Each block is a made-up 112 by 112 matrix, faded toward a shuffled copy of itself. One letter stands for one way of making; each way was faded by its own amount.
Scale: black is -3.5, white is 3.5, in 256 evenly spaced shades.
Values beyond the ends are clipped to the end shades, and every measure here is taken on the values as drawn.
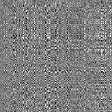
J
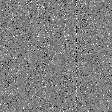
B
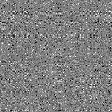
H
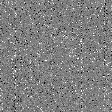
B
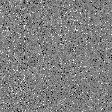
B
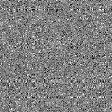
H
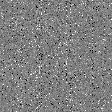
B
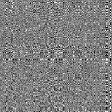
J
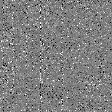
B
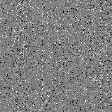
B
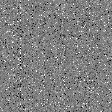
B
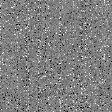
B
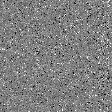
B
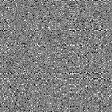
H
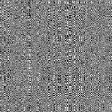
J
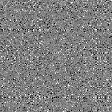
H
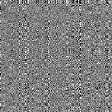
J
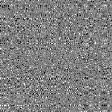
H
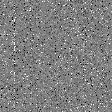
B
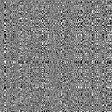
J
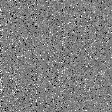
B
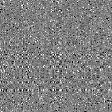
H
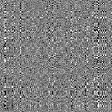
J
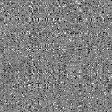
H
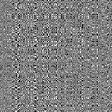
J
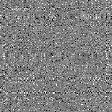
H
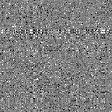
H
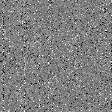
B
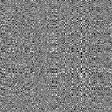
J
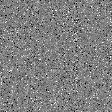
B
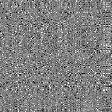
H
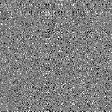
H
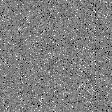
B
